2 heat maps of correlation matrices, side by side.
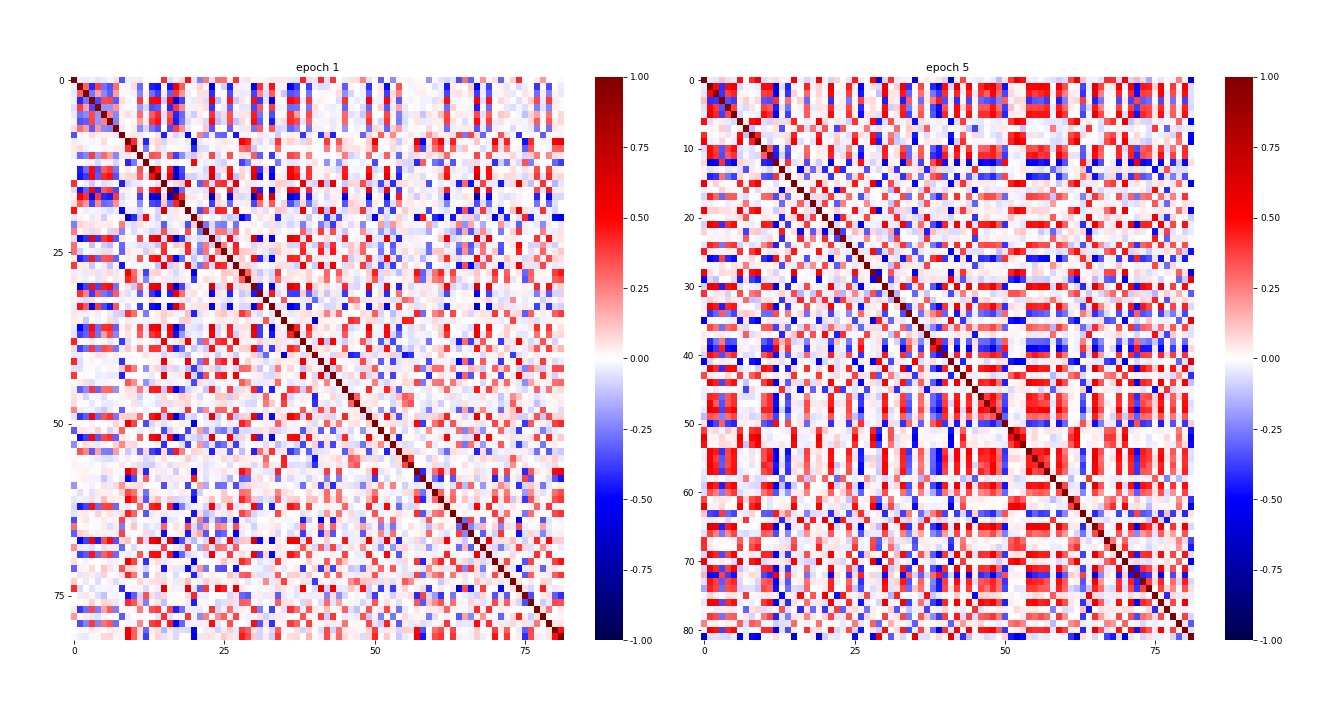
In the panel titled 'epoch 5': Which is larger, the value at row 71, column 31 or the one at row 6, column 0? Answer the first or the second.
the second
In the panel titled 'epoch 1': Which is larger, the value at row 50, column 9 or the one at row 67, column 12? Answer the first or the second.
the first
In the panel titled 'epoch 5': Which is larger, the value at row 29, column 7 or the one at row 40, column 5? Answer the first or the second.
the second
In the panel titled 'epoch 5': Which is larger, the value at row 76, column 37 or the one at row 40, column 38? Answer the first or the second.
the first
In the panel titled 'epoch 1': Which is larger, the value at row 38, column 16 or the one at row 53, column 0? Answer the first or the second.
the first
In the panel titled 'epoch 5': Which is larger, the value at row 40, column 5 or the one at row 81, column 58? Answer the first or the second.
the first
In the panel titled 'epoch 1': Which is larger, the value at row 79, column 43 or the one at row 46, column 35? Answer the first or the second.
the second
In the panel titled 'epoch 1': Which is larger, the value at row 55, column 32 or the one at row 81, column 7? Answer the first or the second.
the first
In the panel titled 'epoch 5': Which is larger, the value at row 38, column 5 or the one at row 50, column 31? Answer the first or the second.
the second
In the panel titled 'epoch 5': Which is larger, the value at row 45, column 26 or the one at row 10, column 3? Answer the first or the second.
the first
